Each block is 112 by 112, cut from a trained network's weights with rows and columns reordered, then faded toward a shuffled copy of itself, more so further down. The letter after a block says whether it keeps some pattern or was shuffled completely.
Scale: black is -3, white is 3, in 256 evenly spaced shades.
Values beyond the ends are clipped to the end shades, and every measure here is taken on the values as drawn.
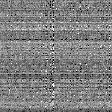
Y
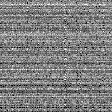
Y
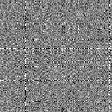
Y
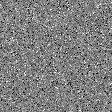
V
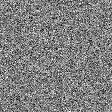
V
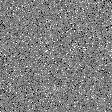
V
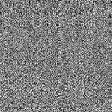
Y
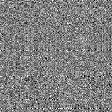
Y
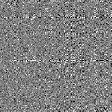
Y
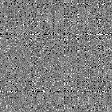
Y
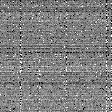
Y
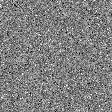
V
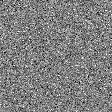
V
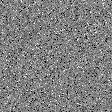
V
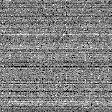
Y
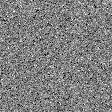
V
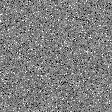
V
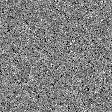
V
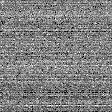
Y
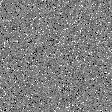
V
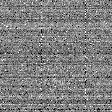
Y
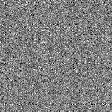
Y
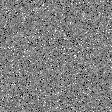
V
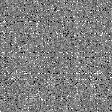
Y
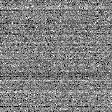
Y
